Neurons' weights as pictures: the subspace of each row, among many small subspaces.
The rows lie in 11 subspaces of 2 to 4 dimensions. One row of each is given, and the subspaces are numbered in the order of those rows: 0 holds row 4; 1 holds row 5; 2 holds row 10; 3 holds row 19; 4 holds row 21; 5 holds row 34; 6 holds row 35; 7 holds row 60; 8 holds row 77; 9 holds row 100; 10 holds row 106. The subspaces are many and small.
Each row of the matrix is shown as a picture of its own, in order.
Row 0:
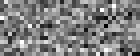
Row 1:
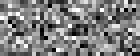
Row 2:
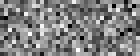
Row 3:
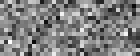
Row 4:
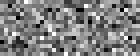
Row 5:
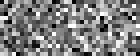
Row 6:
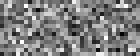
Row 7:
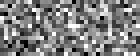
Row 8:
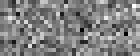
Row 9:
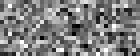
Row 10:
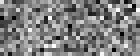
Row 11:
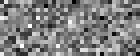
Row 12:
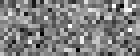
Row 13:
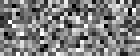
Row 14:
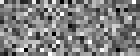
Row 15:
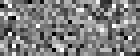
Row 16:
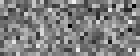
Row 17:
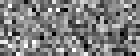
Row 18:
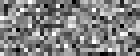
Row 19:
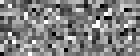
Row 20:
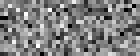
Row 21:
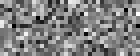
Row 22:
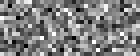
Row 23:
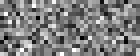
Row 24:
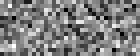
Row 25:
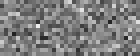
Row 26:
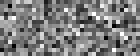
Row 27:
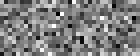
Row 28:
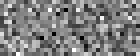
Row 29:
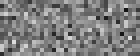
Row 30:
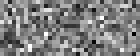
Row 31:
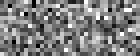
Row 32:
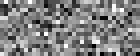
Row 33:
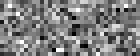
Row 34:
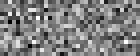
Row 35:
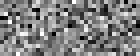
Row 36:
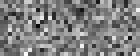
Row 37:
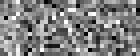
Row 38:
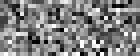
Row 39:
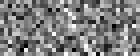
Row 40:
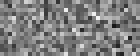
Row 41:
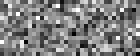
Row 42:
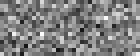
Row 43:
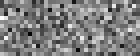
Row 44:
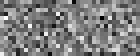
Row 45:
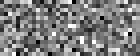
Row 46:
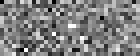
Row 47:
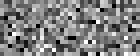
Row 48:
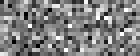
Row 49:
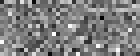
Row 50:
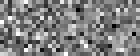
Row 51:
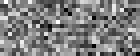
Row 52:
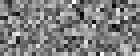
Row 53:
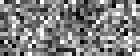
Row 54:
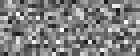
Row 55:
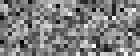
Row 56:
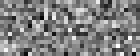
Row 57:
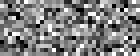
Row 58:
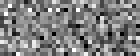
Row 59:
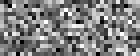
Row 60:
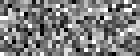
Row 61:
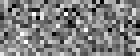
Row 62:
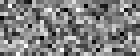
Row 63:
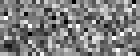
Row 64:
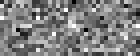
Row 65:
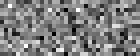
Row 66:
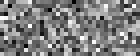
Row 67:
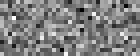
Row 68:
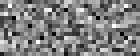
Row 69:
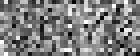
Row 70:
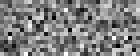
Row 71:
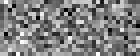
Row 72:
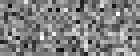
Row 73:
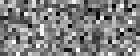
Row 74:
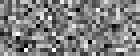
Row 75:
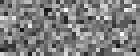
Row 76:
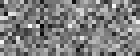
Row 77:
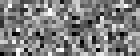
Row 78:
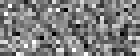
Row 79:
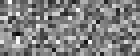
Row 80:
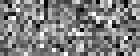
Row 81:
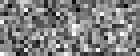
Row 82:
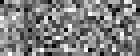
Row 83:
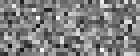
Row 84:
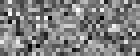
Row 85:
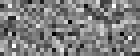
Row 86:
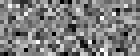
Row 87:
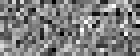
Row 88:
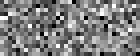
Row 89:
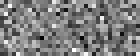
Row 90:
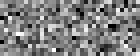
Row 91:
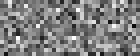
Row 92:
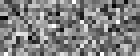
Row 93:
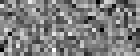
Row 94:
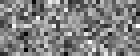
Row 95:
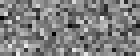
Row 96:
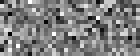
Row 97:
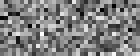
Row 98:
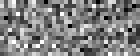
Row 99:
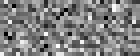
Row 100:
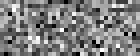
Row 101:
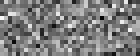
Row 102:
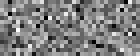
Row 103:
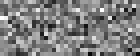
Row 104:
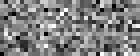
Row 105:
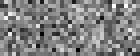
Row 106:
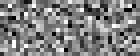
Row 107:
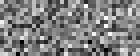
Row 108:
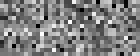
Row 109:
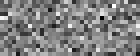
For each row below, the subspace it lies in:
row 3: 3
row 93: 3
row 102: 9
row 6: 8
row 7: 6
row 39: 9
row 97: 6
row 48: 3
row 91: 9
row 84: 5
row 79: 5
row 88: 6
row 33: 4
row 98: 3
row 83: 5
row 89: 1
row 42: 3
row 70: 2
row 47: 5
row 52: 9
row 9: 4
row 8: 3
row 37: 2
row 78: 1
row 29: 3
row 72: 1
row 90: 6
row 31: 10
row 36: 2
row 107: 4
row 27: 9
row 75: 2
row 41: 8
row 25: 0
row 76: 0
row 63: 2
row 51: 8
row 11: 4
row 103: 4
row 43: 7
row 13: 4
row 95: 6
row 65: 6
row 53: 3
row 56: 2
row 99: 4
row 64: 4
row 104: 6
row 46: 5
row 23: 5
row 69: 3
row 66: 0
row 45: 9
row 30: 5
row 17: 1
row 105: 10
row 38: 9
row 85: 10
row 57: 0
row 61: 8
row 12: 10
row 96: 3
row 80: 2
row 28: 1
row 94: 4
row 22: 0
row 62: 0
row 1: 4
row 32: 8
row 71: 8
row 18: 8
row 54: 5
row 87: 3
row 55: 8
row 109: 1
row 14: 5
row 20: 7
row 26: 2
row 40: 2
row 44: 6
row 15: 10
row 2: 7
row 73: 10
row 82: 2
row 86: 9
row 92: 9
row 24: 2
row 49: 5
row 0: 4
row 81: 4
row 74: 5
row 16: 10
